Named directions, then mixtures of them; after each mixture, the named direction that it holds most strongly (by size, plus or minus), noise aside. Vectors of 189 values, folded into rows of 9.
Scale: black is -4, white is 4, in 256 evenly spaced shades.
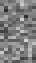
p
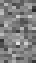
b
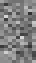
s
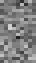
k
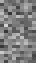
b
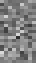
p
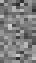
k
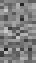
p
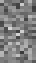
k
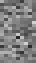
s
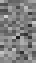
s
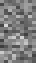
b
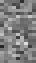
b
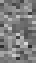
b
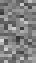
k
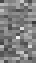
k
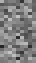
s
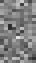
k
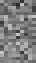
k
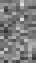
p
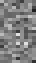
b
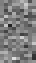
s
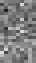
p
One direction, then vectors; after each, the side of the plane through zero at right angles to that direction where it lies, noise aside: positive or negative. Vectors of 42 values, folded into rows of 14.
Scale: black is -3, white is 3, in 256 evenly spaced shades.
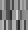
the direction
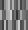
negative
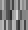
positive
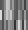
negative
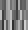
negative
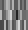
negative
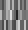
negative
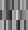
positive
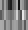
positive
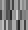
positive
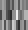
positive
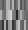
negative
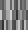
negative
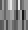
negative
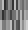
positive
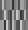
positive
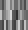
negative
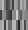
positive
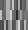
negative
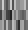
positive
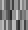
positive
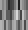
positive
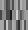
positive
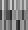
positive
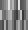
negative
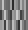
positive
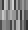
negative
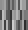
positive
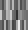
negative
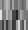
negative
